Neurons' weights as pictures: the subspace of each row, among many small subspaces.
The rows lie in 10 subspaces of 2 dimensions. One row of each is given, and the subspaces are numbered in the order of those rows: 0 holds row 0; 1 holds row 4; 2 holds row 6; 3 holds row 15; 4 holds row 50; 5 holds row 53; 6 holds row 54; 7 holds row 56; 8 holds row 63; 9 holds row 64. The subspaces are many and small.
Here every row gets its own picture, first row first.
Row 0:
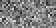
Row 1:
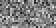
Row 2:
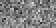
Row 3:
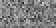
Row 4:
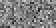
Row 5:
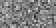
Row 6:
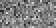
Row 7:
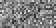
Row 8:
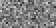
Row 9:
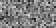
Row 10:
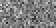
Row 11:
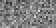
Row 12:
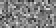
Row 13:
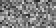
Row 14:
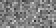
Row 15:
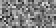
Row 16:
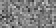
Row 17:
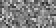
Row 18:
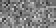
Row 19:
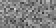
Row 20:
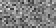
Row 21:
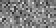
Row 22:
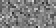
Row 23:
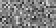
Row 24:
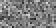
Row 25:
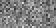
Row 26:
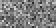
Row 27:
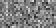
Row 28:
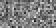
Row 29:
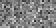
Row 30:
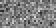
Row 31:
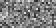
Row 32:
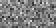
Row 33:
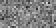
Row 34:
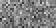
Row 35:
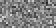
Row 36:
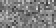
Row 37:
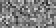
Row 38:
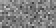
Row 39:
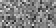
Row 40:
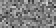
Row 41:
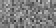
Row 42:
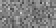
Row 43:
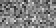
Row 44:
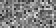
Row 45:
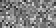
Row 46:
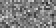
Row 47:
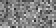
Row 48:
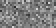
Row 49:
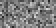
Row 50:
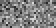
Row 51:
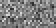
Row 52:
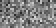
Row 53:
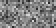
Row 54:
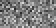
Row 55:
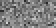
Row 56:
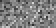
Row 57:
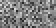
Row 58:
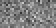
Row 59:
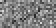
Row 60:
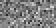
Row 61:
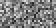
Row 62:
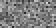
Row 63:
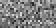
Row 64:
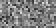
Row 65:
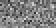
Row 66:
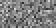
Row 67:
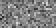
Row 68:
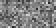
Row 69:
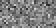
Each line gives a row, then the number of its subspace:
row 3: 3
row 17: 3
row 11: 7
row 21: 0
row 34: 0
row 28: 1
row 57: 6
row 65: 8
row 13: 7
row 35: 2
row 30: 2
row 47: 1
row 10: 4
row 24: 7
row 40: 2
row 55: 2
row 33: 5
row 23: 0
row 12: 9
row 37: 9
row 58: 3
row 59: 2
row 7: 2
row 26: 1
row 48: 5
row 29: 1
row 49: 9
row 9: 1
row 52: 3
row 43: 4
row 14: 1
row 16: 9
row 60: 8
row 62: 7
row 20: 6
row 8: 4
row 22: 9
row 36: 5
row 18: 0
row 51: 8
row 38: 7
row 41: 3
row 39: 5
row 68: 5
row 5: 3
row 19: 6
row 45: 5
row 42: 0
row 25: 6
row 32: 8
